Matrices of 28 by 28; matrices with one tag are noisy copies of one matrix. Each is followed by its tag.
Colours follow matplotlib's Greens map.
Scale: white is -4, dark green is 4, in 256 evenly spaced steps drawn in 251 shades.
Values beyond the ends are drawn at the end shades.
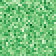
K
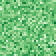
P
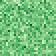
K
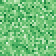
K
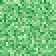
K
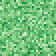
P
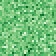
P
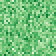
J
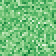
P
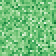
P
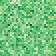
K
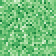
K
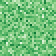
K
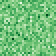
J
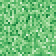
J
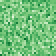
J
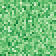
J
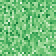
J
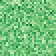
K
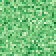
P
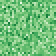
J
